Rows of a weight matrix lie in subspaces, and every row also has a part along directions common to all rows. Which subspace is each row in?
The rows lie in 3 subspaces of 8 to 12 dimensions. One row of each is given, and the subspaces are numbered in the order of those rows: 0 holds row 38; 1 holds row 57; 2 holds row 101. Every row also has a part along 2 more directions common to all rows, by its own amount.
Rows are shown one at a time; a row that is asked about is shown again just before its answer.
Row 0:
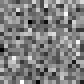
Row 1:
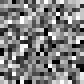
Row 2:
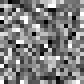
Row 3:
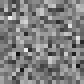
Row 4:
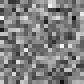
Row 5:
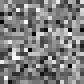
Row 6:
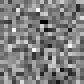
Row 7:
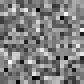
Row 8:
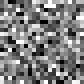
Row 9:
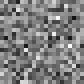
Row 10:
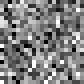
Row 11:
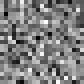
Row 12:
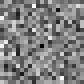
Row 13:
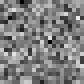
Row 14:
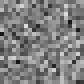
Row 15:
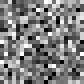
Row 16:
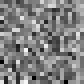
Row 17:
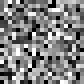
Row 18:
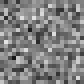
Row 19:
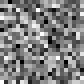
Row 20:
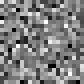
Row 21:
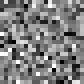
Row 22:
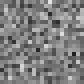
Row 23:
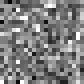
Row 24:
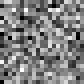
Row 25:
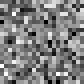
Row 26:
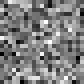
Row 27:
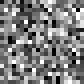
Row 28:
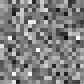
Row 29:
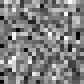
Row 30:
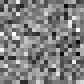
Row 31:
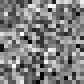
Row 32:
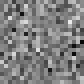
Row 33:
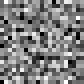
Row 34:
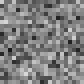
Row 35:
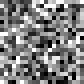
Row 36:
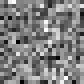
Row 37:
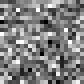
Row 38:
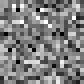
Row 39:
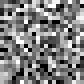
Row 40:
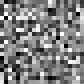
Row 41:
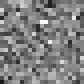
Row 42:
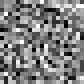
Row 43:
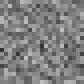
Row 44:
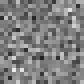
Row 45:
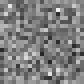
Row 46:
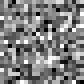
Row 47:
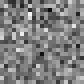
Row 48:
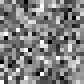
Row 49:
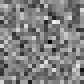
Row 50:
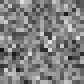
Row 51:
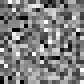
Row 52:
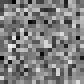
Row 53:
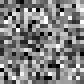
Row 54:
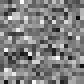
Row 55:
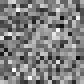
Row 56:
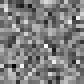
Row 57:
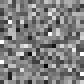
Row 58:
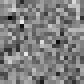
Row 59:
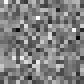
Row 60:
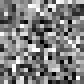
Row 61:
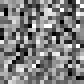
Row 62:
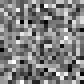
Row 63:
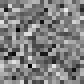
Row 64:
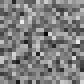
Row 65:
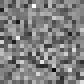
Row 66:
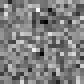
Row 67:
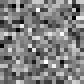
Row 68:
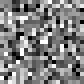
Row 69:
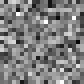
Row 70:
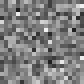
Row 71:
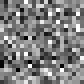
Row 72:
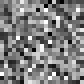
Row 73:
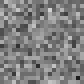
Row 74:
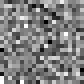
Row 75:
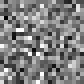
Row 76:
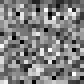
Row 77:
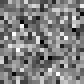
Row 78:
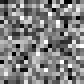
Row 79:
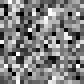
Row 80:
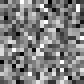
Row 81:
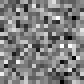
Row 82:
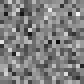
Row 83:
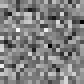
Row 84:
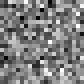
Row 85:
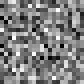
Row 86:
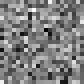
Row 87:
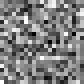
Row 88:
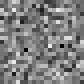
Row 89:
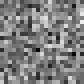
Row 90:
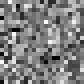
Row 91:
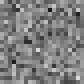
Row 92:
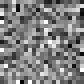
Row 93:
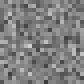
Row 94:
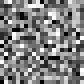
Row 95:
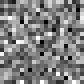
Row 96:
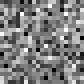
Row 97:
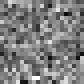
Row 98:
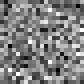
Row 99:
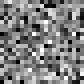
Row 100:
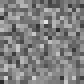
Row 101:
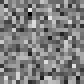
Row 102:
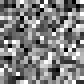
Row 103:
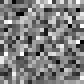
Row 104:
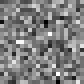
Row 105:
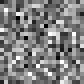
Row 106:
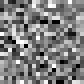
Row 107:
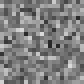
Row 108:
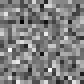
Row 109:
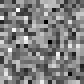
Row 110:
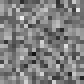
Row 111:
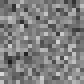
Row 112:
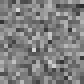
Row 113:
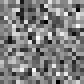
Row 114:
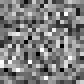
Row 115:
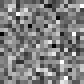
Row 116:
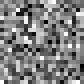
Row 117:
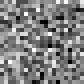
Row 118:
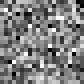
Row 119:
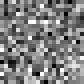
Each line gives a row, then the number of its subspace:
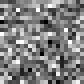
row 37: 2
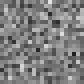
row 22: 2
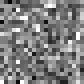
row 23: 0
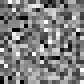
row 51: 1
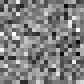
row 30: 1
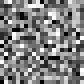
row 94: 1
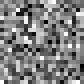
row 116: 2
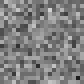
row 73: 2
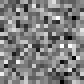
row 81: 1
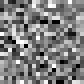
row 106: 1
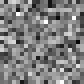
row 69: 1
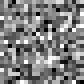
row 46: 0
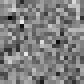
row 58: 0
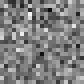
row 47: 2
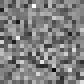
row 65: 1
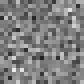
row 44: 2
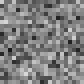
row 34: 2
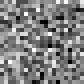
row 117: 2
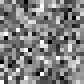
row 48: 0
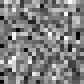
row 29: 0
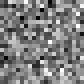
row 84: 0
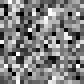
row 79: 2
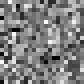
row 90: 1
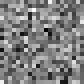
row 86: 2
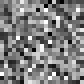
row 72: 1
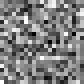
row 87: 2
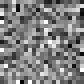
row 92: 1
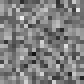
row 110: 0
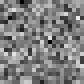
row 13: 0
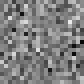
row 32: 1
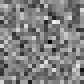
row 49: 1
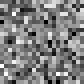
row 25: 2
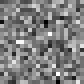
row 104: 2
